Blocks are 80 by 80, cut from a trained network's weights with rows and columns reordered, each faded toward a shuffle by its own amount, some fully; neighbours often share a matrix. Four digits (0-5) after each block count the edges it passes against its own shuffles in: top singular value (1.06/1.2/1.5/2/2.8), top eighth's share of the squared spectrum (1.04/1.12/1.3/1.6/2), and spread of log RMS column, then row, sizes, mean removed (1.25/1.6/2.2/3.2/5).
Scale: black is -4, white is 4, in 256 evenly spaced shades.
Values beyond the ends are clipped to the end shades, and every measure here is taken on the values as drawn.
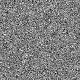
0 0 0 0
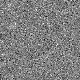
1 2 0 0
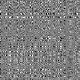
4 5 3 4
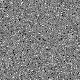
0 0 0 0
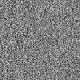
3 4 1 2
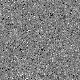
2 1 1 0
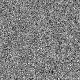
1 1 0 0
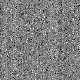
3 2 0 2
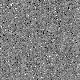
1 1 0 0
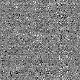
2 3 2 0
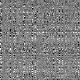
3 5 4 2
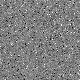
0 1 0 0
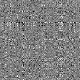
3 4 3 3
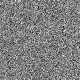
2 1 0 0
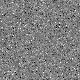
0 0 0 0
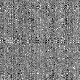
3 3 1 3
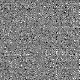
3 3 2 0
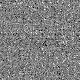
1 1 0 0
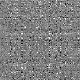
3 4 3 1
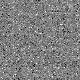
1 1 1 0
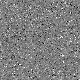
0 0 0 0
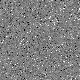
0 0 0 0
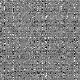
3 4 3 1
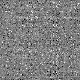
2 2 2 0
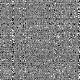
3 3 3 1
